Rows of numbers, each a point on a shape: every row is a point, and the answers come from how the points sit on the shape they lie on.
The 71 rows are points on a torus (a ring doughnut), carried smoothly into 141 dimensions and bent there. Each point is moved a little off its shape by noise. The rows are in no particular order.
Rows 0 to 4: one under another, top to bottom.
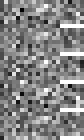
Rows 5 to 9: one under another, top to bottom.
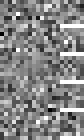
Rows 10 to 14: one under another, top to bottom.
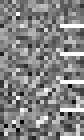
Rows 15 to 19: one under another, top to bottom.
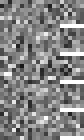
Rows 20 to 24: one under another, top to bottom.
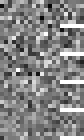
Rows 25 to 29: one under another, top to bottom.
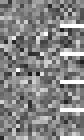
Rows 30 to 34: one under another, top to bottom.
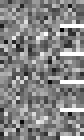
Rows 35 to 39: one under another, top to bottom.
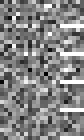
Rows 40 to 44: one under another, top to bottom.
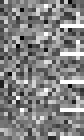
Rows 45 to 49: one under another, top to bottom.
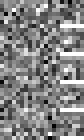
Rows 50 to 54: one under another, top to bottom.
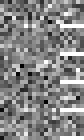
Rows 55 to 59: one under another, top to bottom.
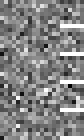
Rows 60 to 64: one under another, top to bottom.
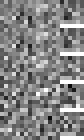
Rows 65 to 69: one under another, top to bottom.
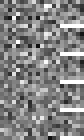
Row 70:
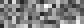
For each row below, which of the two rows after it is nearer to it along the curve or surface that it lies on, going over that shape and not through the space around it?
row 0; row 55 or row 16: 55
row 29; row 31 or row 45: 31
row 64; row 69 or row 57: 57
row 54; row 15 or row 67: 15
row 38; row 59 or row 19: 19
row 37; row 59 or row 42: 42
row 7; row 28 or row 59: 59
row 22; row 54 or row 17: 54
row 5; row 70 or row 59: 59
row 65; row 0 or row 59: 59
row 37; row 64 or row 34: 64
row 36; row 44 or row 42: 42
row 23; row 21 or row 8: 8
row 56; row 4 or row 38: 4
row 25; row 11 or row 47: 11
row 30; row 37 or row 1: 37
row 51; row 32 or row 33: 33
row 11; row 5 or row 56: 5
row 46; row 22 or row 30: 22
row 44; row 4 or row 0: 0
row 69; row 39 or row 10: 39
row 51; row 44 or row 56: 56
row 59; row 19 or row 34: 19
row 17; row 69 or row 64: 64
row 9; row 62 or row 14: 14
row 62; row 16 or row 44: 44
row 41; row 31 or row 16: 31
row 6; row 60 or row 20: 20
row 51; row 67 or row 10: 10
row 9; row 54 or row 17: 17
